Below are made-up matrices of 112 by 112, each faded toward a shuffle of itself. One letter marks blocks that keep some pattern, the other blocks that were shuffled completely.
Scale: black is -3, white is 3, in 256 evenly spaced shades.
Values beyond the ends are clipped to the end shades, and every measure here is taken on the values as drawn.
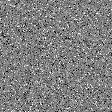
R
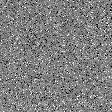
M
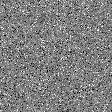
R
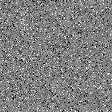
M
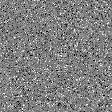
M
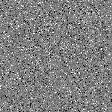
M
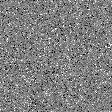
R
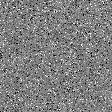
R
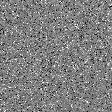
M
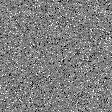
R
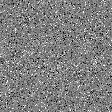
M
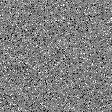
M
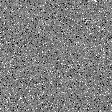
R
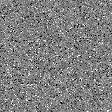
M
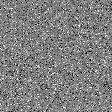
M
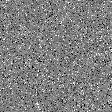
R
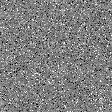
M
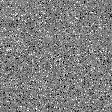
M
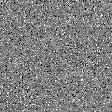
M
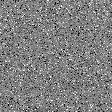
R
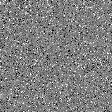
M
